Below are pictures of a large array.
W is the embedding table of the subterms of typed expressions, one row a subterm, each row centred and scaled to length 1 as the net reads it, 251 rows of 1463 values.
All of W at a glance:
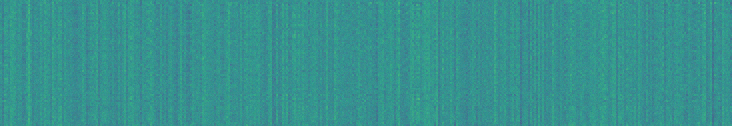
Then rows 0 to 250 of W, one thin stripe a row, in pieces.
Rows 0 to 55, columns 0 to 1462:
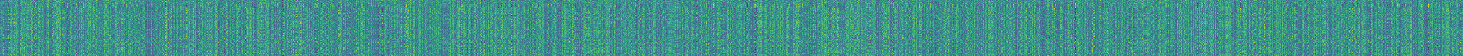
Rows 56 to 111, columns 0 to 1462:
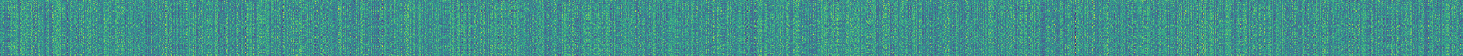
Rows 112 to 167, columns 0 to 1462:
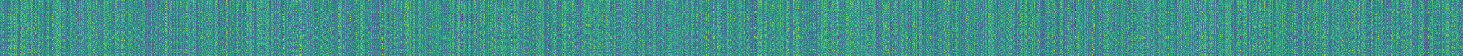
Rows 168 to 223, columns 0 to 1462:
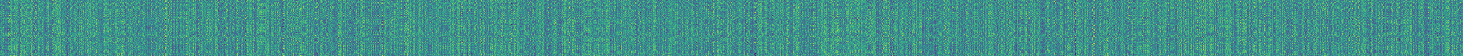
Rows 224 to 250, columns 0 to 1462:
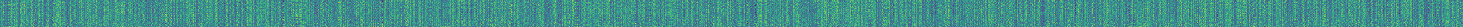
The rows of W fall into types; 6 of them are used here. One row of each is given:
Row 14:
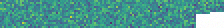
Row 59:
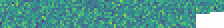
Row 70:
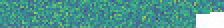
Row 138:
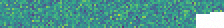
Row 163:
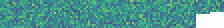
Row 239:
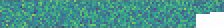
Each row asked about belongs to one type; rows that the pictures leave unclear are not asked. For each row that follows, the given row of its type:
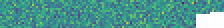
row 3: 163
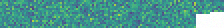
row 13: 70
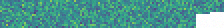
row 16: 239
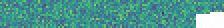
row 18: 138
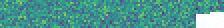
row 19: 163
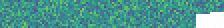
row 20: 239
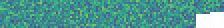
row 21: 14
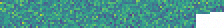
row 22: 14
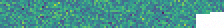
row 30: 70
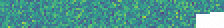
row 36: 14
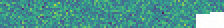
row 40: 70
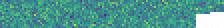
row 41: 239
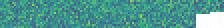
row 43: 163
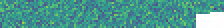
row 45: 59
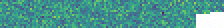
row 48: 70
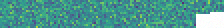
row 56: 163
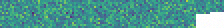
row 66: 239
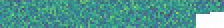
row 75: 239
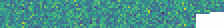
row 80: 14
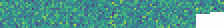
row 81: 70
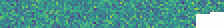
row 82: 70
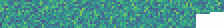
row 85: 59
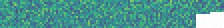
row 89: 163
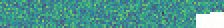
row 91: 138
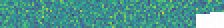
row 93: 163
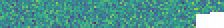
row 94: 70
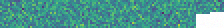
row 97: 239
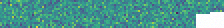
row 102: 138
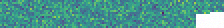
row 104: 70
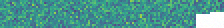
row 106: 163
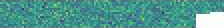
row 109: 70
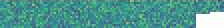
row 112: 163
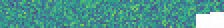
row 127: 138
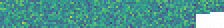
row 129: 14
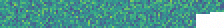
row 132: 163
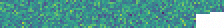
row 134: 14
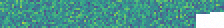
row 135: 14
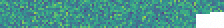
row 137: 70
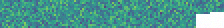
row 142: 239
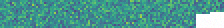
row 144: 163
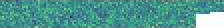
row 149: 239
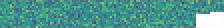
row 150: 163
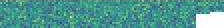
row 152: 138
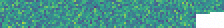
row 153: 59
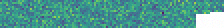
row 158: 70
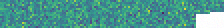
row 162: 14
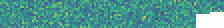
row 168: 70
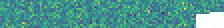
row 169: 14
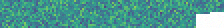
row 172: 239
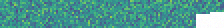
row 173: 163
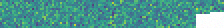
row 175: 70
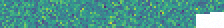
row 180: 239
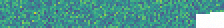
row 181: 163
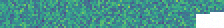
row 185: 14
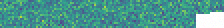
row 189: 163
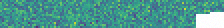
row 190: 138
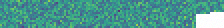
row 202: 138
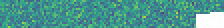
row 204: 14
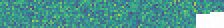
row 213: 70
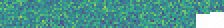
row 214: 163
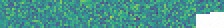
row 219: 138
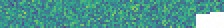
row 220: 138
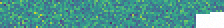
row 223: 70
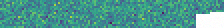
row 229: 163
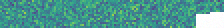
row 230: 138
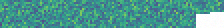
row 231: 59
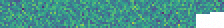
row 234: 239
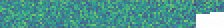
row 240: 239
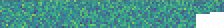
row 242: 239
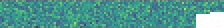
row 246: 138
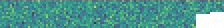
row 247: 138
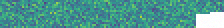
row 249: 70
